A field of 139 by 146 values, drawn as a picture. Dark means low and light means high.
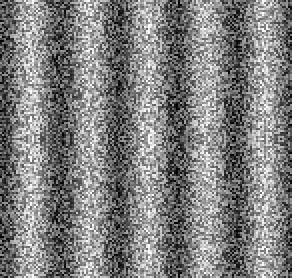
No seam splits the table. The top and bottom halves mirror each other. Overall the values sit about 50% of the way up the scale. Upright stripes repeat 5 times across the table.
